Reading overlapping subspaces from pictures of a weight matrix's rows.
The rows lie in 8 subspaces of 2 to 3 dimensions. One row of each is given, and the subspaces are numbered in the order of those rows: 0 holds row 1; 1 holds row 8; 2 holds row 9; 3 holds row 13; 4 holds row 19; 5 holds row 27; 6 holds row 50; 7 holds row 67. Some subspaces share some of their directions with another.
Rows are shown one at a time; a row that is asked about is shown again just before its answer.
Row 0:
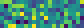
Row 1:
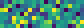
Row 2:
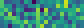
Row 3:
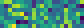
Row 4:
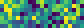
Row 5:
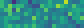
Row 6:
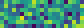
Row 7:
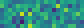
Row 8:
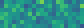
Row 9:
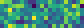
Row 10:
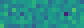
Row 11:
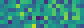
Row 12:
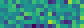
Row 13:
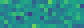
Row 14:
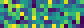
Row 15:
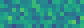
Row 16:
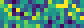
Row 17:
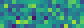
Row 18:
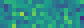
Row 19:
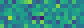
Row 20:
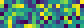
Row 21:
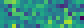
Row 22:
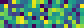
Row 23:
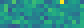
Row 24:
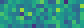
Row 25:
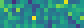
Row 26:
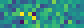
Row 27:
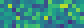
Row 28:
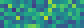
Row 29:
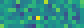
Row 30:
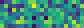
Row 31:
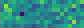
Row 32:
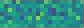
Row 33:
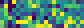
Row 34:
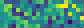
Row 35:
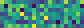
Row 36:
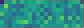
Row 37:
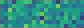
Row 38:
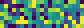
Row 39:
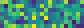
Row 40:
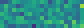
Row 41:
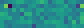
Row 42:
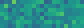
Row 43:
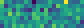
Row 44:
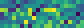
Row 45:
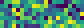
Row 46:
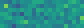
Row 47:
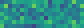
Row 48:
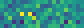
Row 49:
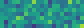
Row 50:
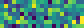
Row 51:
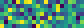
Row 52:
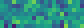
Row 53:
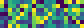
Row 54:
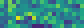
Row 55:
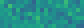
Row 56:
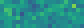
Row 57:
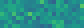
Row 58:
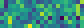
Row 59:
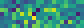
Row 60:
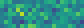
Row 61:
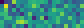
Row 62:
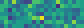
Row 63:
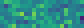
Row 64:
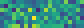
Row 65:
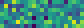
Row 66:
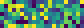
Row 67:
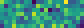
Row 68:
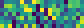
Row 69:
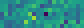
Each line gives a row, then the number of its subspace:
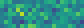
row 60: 0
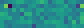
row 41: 1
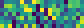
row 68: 7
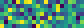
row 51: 4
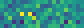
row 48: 0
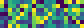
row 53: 1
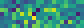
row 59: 0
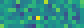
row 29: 4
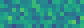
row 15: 6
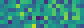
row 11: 4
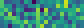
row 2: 7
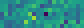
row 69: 0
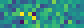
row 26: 0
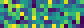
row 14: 6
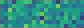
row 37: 4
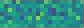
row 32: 4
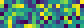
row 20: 6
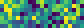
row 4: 2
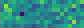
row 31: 2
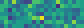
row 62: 4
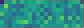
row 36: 6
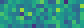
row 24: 1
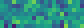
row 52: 1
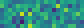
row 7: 0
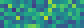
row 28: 5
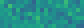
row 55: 7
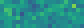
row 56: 2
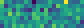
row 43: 7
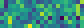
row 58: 6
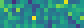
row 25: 5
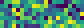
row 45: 5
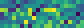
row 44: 0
